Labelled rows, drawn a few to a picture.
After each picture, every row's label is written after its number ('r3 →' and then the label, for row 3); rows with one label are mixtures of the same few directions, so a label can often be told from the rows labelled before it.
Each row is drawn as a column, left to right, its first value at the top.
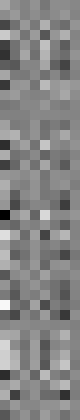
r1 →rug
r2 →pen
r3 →rug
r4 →rug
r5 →rug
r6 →pen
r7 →pen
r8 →rug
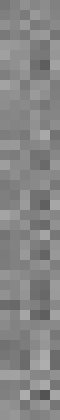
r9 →rug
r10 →rug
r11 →pen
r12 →pen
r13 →pen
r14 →pen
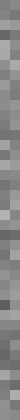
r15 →rug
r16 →pen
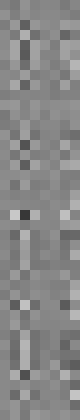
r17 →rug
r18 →rug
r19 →rug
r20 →rug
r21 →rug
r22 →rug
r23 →rug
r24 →pen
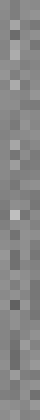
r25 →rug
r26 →rug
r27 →rug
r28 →pen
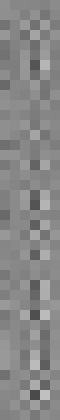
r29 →rug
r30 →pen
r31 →pen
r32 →pen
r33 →pen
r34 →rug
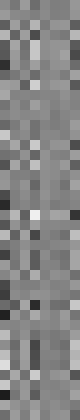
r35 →pen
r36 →rug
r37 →rug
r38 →rug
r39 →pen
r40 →rug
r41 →rug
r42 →rug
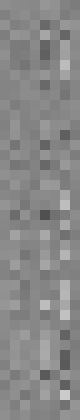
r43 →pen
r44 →rug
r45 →pen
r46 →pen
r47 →rug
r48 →rug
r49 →pen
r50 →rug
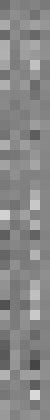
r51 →rug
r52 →pen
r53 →rug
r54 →pen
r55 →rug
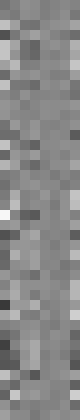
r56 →rug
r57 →pen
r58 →rug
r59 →rug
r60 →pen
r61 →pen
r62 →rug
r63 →pen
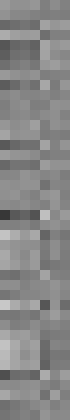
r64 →rug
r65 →rug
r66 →rug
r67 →rug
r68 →rug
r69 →pen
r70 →rug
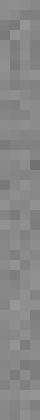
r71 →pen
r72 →rug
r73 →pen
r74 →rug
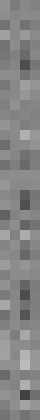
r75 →rug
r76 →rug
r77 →pen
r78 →pen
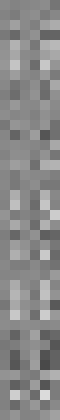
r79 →rug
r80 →pen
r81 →pen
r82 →pen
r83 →pen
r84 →rug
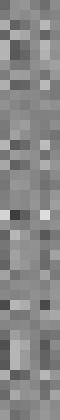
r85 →rug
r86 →rug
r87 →rug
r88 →pen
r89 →rug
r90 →pen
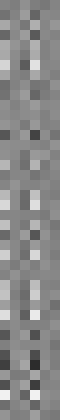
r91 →pen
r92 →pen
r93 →pen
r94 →pen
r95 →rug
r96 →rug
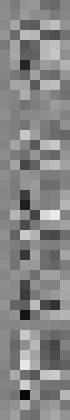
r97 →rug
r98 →rug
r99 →pen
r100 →rug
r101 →rug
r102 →rug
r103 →pen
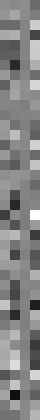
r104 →rug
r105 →pen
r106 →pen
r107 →rug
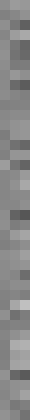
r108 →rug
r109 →rug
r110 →rug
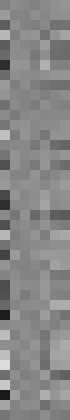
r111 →pen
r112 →pen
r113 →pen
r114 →rug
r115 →pen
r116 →rug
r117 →rug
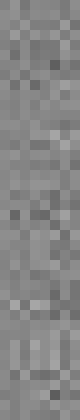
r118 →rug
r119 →rug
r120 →rug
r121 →rug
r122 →rug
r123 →pen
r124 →rug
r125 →pen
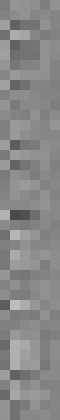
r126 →rug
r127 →rug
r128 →rug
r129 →rug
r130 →pen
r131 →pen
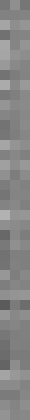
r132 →rug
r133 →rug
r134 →rug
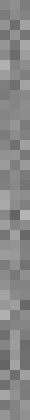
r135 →pen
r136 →rug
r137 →rug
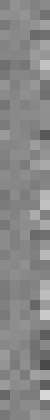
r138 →pen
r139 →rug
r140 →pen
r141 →rug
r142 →pen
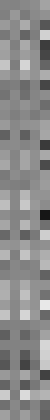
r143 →pen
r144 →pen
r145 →pen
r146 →pen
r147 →rug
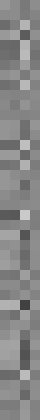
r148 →rug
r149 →rug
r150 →rug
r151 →rug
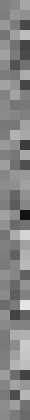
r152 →rug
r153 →pen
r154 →rug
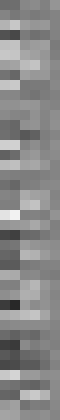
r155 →rug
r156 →rug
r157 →pen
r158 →pen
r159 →pen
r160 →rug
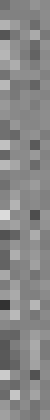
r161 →rug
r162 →pen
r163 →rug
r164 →rug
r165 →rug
